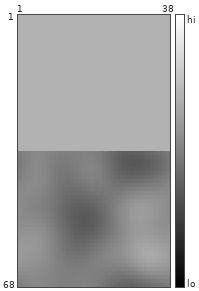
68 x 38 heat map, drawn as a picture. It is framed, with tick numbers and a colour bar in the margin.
The table splits into 2 rows of 1 panel. Panel 1,1: high, flat. Panel 2,1: middling, smooth.
